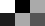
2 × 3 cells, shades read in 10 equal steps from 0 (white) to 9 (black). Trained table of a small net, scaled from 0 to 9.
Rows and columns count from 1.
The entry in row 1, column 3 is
3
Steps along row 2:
down up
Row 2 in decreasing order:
8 6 3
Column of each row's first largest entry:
2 1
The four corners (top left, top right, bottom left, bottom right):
0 3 8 6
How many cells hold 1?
0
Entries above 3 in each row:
1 2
